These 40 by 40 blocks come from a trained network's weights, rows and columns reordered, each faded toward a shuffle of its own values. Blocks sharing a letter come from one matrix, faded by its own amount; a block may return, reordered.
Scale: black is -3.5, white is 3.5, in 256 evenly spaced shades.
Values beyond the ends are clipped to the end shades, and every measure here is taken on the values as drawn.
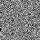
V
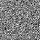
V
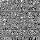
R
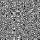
V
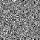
V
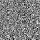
V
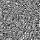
V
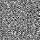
V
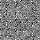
R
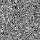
V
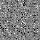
R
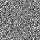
V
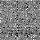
R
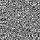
V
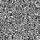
V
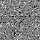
R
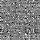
R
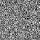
V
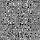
R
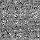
R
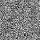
V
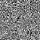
V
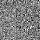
V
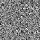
V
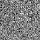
V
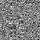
V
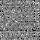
R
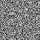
V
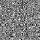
V
